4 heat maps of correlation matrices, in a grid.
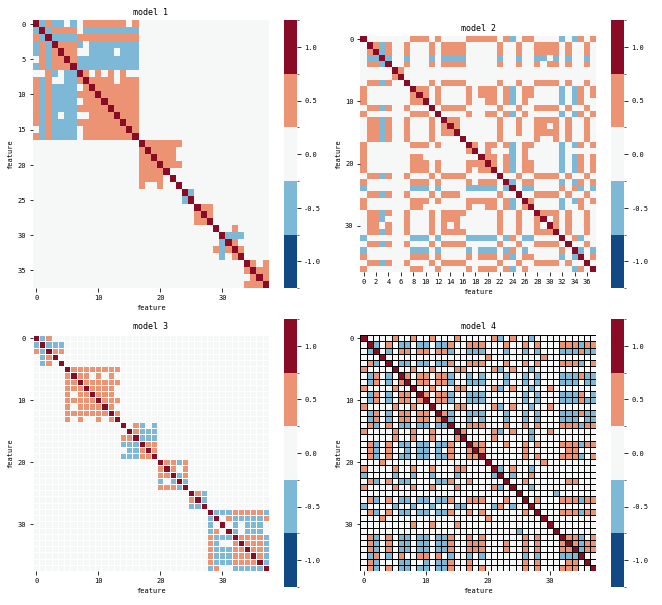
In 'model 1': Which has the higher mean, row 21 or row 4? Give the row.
21
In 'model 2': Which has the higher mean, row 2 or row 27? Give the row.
2
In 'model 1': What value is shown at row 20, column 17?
0.5
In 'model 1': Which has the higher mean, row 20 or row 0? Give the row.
20
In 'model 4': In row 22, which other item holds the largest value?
27
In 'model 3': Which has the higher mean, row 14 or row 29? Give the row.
14
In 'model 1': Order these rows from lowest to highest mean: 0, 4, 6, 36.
6, 4, 36, 0
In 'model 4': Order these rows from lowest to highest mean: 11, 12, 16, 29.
12, 29, 16, 11
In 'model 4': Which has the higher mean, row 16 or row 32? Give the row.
16
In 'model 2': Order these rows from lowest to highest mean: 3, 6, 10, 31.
3, 6, 10, 31
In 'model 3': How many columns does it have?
38
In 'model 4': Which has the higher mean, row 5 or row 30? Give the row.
5
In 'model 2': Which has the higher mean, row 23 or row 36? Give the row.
36
